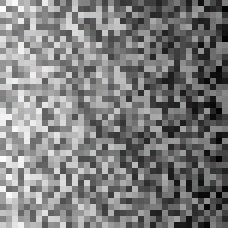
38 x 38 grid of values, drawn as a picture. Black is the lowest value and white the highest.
Stripes: none. Grain: fine. Slope: up to the left. Ninth with the highest average: middle left. Average level on the scale: 50%.
